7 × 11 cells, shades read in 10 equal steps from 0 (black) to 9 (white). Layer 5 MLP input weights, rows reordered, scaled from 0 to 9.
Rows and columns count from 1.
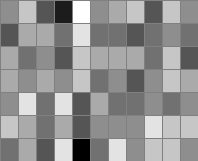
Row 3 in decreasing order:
7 7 6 6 6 6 5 4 4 3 3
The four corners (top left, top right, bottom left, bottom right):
5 5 4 5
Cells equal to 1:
1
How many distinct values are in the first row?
6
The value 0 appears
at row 7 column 5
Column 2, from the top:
7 6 4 5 8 6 6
